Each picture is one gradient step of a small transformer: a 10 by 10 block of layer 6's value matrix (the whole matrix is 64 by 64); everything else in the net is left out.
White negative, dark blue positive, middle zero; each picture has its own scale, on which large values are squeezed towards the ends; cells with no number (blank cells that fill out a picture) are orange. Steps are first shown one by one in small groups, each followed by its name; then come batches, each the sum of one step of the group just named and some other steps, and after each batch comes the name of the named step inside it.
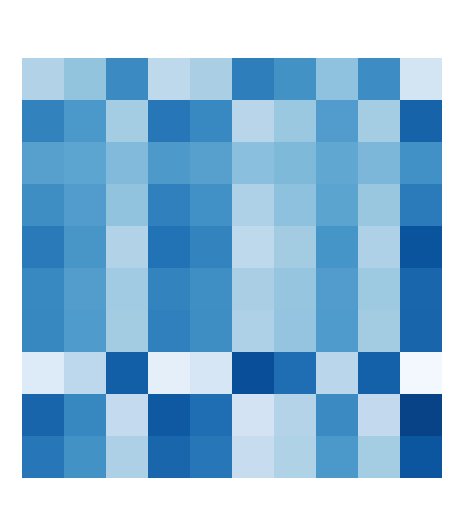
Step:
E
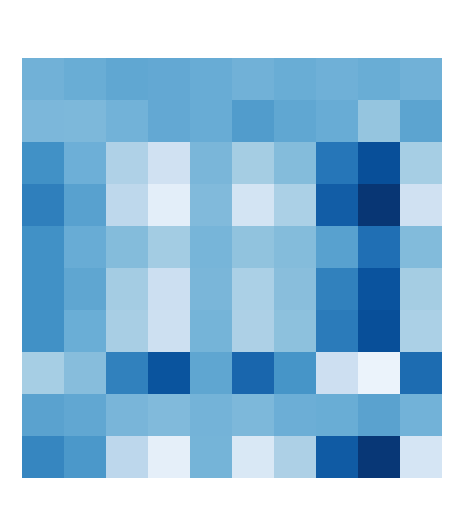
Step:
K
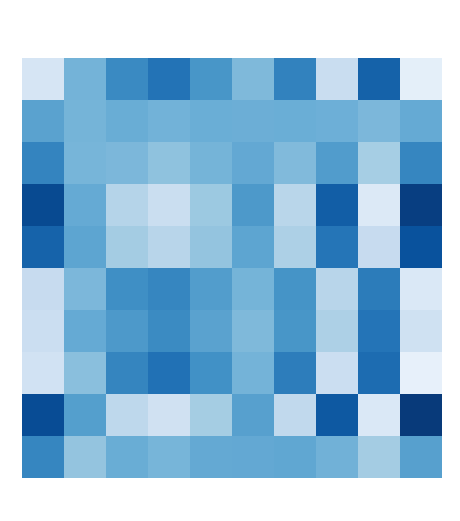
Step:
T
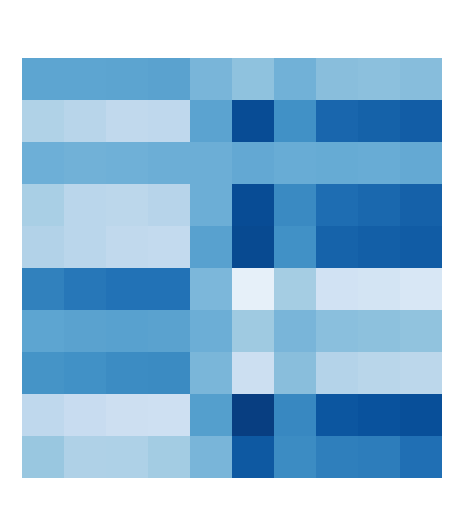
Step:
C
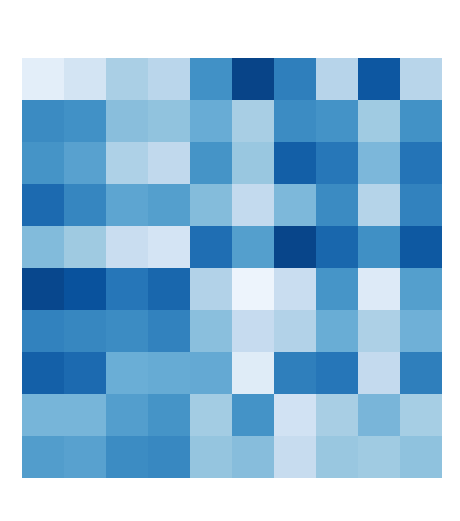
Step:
T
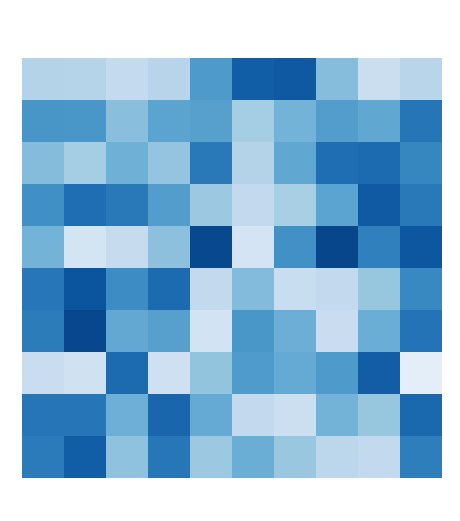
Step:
E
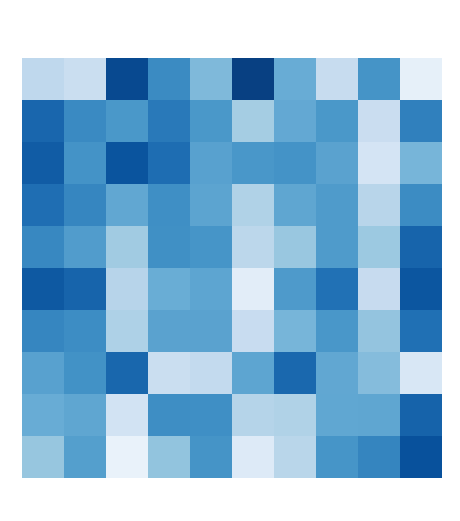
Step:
E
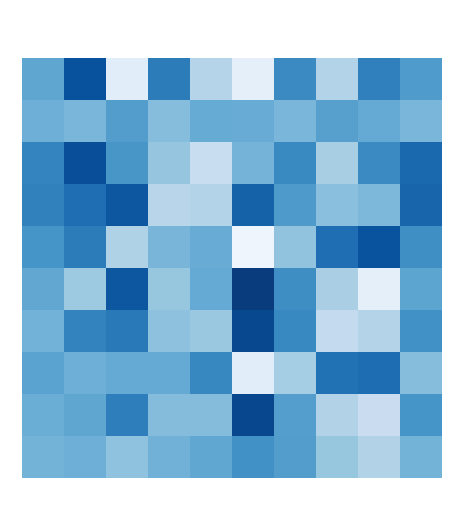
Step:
T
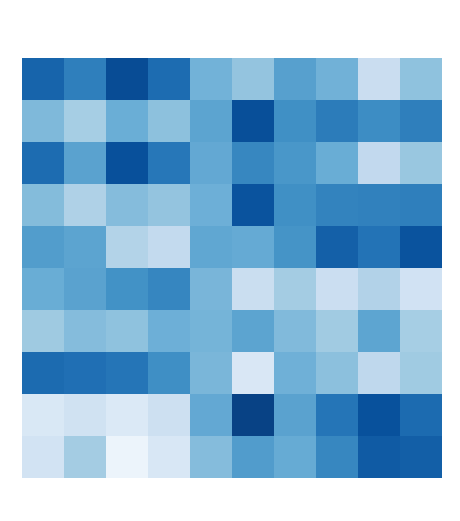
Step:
C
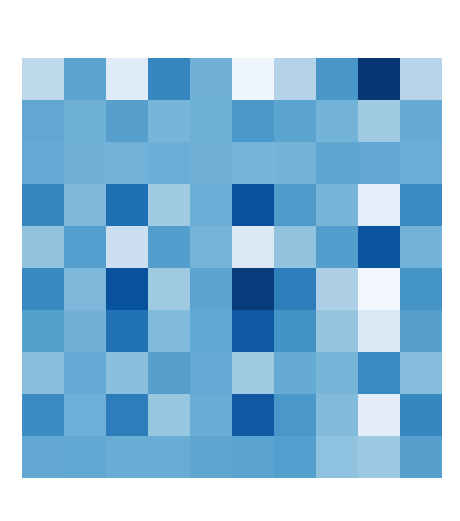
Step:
T
